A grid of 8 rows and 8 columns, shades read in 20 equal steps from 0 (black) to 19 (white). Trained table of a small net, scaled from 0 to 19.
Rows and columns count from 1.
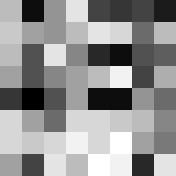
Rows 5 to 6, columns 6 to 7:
1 11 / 15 14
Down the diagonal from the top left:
14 12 17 12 1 15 12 17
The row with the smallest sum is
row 5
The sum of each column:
103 57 96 113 91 92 64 80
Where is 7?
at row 3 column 8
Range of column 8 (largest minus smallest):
15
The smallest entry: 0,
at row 5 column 2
